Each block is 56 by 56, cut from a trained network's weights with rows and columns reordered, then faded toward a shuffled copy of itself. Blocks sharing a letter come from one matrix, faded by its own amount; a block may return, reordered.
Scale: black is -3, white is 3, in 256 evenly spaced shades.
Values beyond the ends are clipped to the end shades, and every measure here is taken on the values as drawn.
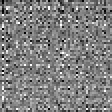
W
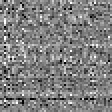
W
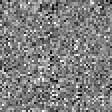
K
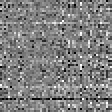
W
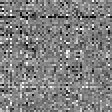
W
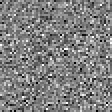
K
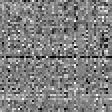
W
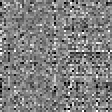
W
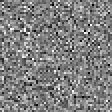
K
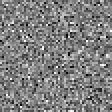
K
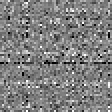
W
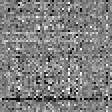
W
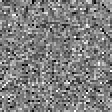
K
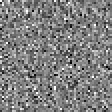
K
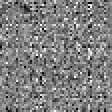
W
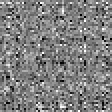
W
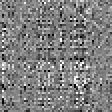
W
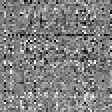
W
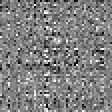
W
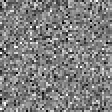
K
